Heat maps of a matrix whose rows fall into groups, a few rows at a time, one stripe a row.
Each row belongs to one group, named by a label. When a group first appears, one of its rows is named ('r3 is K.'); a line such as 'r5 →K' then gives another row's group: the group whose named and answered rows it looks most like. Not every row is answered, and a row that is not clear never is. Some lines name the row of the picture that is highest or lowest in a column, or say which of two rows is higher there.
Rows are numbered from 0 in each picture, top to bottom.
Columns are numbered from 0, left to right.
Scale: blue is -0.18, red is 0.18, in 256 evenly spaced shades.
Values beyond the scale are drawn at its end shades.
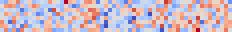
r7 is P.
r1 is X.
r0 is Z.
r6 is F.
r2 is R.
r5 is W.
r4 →Z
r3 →F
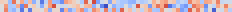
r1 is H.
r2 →R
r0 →Z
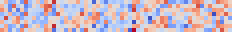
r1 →W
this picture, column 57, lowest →4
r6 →H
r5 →Z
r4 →R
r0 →H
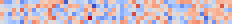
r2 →Z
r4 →H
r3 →W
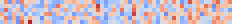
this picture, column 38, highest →3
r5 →P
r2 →R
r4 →P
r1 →F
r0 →P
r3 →W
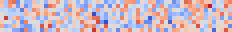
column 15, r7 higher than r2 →Yes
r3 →H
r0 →X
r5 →F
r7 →F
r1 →X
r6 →Z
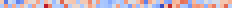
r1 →P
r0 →F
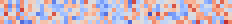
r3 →H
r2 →P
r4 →X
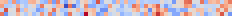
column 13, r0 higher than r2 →No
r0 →X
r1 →W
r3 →Z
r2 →H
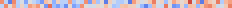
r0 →W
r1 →X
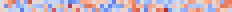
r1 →F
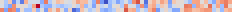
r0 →F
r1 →X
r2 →X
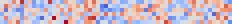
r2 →F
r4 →H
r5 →Z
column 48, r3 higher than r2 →No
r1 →H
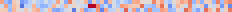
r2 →X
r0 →W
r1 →R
